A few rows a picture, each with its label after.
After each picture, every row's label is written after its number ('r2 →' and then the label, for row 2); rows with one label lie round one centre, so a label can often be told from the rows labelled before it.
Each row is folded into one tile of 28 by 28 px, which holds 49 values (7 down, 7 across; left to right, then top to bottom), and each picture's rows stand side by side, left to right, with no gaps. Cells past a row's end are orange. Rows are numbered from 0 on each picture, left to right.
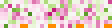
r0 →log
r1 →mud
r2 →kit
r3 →kit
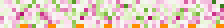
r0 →mud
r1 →log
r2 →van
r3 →kit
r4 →kit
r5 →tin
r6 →tin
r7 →mud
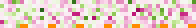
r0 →van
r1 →tin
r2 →mud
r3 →tin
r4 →mud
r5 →kit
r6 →log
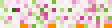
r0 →tin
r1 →log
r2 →tin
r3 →kit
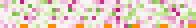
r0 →van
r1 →van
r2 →tin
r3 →tin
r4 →kit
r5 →van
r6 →kit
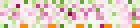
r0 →log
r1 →log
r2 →log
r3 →log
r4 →mud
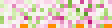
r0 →tin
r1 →tin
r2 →kit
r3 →kit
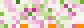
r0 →mud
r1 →kit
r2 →log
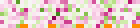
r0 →mud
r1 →tin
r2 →kit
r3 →mud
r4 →tin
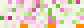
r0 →tin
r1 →kit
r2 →van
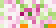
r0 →mud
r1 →kit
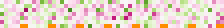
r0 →mud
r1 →van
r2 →log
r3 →log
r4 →log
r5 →log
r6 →van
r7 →tin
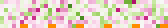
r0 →tin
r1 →kit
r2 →kit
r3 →van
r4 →van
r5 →kit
